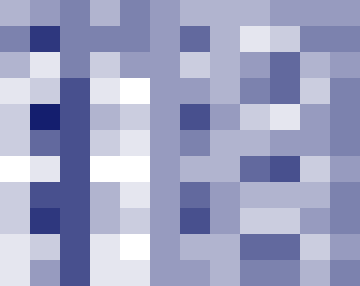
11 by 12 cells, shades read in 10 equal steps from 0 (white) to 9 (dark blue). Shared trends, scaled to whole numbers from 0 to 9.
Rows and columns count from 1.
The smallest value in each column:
0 1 5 0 0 4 2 3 1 1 2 4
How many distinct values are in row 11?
5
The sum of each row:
45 54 41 40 50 46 37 48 50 39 43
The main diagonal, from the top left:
3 8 5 1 2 4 3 4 2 6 3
